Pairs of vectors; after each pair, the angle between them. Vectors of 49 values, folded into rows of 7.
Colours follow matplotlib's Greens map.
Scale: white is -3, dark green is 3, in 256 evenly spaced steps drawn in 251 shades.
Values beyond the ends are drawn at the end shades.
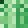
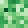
partly opposed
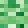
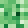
partly aligned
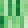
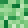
orthogonal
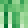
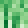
nearly parallel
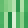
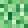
partly aligned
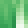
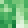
nearly parallel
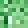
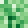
partly opposed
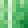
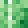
nearly parallel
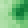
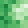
nearly opposite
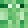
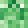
nearly opposite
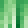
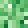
orthogonal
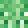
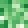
partly aligned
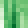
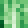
nearly opposite
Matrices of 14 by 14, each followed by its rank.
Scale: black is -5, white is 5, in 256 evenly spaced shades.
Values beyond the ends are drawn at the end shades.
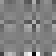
one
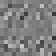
three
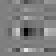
one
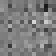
three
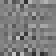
three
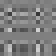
one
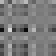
one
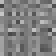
three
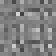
three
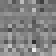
three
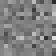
three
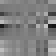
one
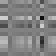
one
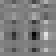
one
